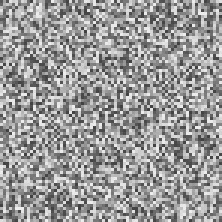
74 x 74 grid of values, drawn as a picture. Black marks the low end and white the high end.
Overall the values sit about 60% of the way up the scale. No regular stripes run through it. No seam splits the table. A half turn leaves it unchanged. No single row or column stands out from its neighbours. The histogram is flat.
